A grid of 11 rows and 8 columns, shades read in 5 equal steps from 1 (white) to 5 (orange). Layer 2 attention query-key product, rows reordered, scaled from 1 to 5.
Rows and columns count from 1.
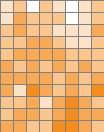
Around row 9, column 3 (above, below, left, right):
5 4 3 2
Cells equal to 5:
6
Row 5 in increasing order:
3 3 3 3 4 4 4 4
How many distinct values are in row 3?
3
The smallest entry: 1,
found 3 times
